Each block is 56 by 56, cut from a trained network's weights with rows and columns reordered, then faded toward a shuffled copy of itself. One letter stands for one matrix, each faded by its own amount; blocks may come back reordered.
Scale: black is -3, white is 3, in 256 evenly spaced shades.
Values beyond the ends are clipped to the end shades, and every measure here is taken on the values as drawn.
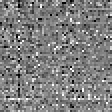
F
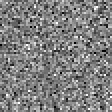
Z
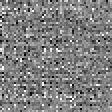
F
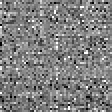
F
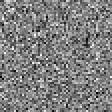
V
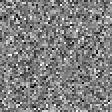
Z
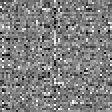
F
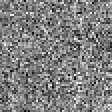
V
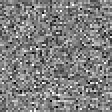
Z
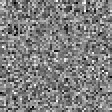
V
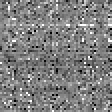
F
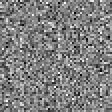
V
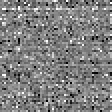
F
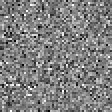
Z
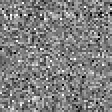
Z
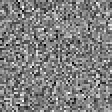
V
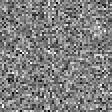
V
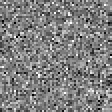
Z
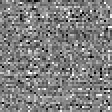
F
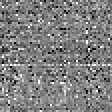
F
